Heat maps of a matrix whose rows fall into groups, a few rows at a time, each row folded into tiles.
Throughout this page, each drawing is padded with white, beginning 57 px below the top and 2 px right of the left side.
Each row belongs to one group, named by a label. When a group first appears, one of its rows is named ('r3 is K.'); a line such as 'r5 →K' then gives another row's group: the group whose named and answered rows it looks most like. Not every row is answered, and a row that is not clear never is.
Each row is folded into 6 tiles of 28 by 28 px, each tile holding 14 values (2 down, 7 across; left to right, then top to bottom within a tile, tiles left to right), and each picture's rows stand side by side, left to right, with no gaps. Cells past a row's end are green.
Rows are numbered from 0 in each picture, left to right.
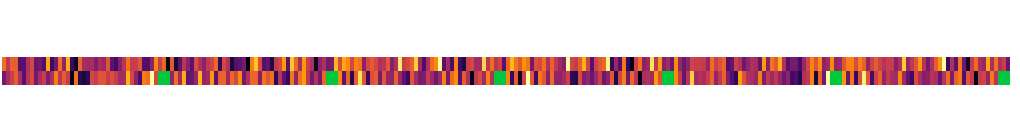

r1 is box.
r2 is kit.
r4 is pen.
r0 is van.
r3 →kit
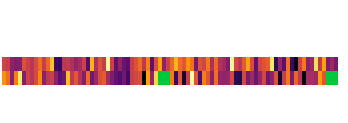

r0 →pen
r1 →kit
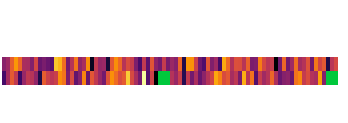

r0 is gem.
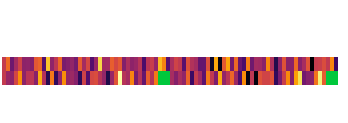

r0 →van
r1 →van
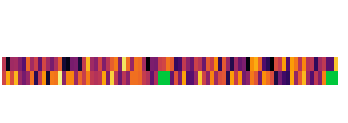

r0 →box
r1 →box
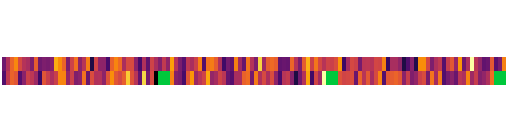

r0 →gem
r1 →pen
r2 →box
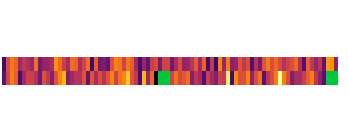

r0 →gem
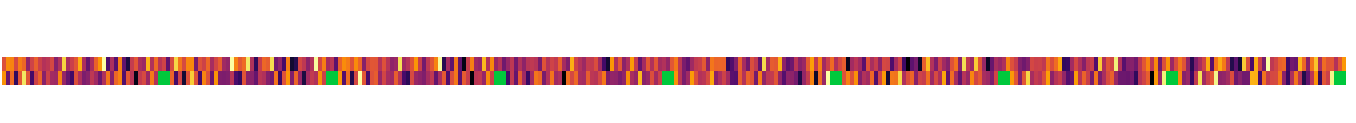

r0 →kit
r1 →kit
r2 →kit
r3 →box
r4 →pen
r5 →box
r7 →pen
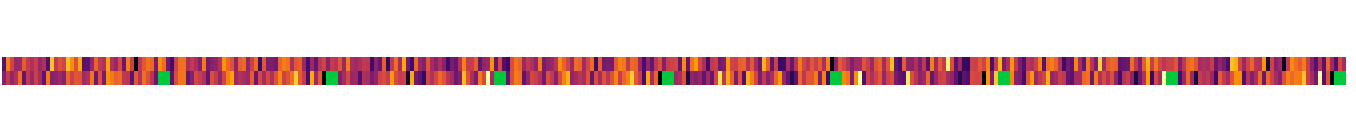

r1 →gem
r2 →van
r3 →gem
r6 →pen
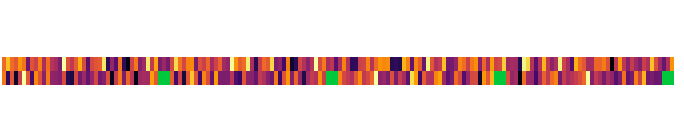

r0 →kit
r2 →pen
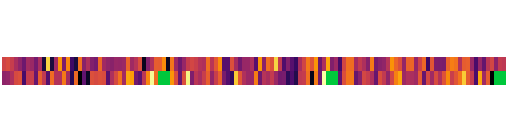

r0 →van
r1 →pen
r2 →gem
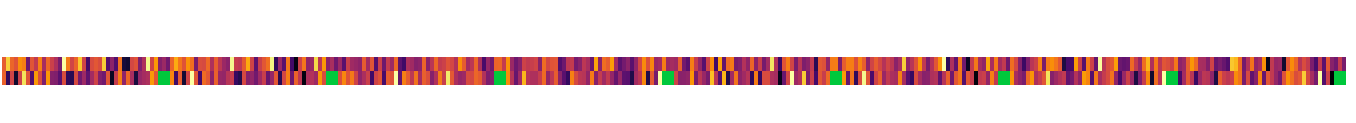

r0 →kit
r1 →kit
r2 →box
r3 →pen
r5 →kit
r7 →gem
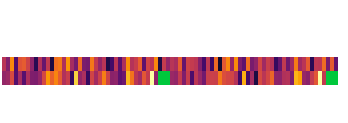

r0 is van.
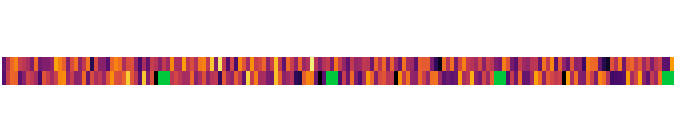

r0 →gem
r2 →box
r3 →box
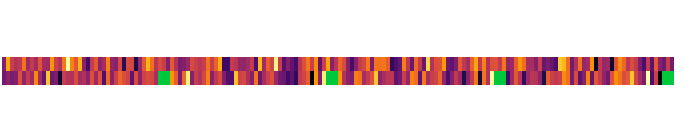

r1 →pen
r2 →pen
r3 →gem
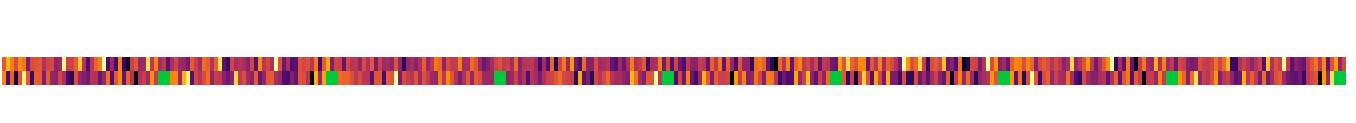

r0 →kit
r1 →pen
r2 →box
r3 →van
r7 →pen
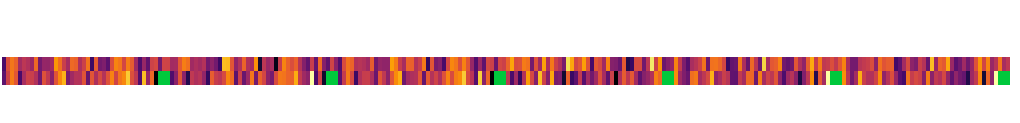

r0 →gem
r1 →gem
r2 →gem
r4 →pen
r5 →pen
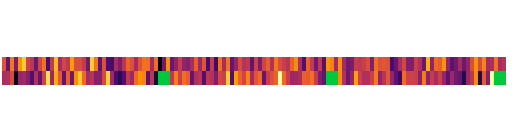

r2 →pen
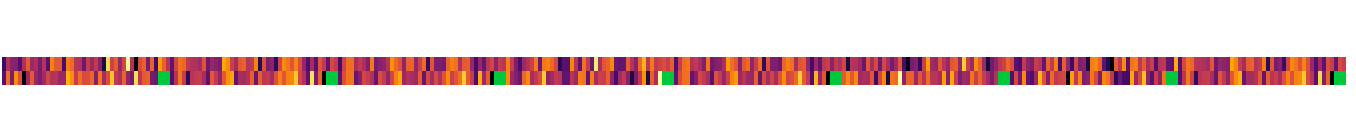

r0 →box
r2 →gem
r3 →pen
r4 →gem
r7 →gem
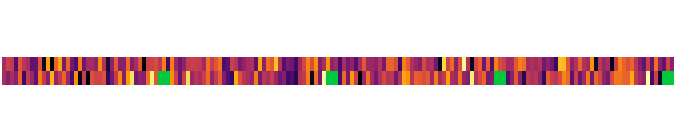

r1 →pen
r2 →box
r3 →gem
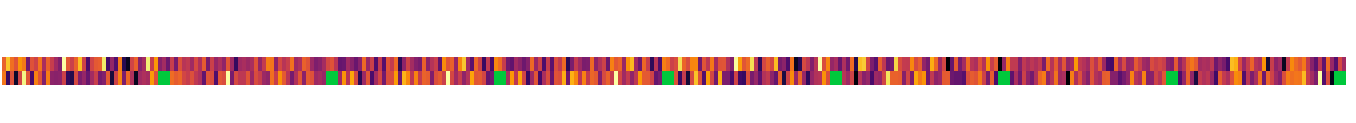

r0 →kit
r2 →box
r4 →kit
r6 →box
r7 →gem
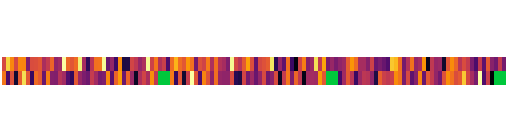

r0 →kit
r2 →gem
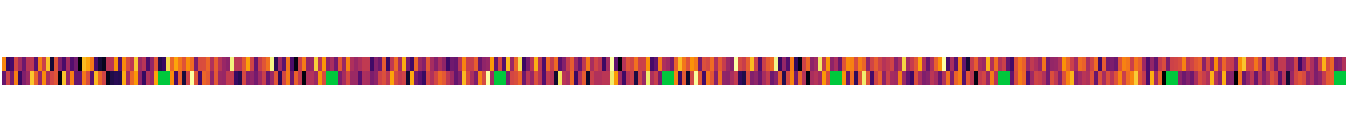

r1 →kit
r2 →van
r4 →kit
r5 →kit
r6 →gem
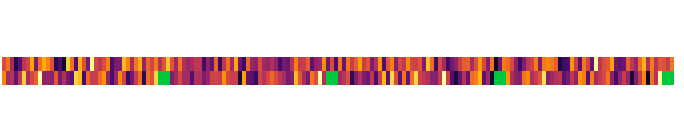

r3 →pen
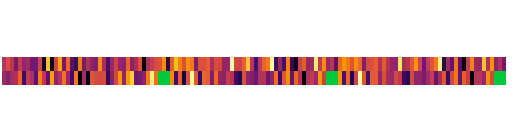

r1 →kit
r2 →kit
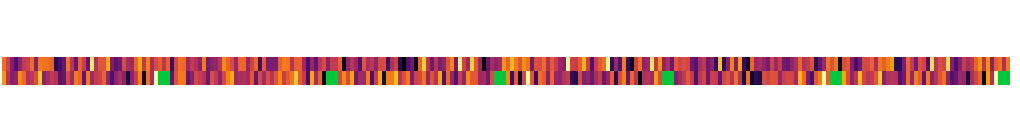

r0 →pen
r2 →box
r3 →kit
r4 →van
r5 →pen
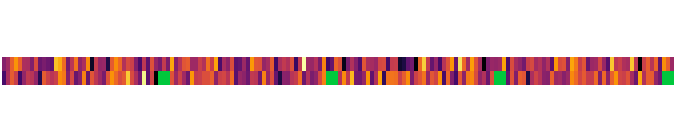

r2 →box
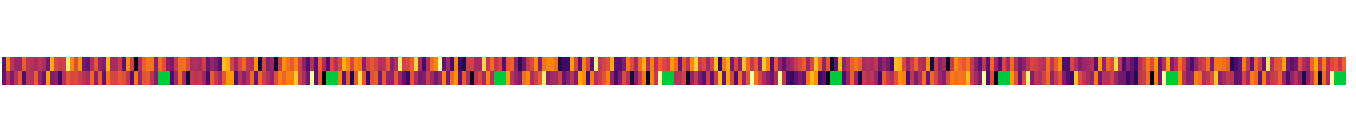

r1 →gem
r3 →pen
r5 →gem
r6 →pen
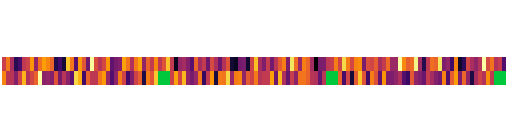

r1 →box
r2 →kit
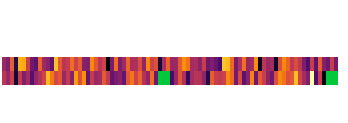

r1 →gem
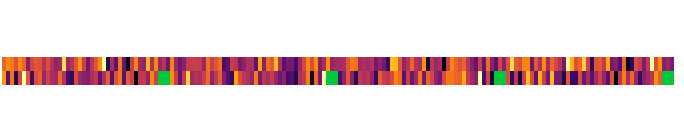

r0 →kit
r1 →pen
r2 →gem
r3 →kit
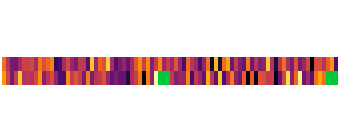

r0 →pen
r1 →van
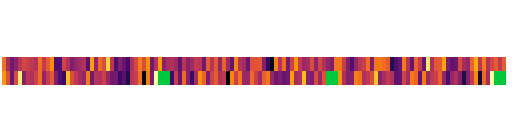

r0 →pen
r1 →box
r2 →pen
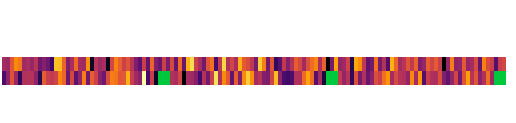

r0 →gem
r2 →van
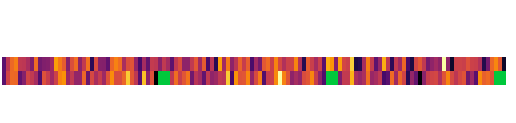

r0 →gem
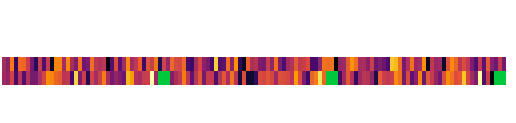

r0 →van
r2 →gem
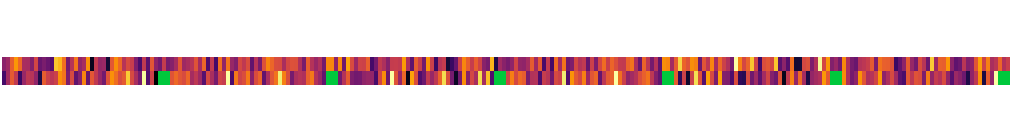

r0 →gem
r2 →van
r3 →box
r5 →pen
